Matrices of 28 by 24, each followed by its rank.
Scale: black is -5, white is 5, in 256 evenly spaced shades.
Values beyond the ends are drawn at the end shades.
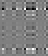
one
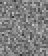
full rank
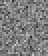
full rank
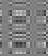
one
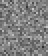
full rank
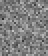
full rank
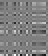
one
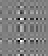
one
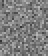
full rank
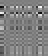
one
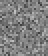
full rank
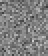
full rank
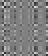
one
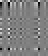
one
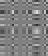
one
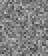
full rank
